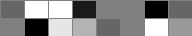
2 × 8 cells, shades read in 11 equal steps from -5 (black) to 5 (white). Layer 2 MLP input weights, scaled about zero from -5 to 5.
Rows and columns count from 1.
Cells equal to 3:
0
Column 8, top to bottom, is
-1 1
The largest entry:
5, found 3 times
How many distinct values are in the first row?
5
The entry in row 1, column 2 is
5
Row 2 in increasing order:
-5 -1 0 0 1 2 4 5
